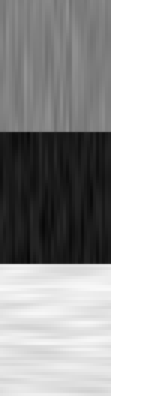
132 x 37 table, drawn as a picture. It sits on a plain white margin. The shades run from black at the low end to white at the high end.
It is made of 3 by 1 panels. Panel 1,1: middling, streaked downward, faint in contrast. Panel 2,1: very low, streaked downward, faint in contrast. Panel 3,1: very high, streaked across, faint in contrast.
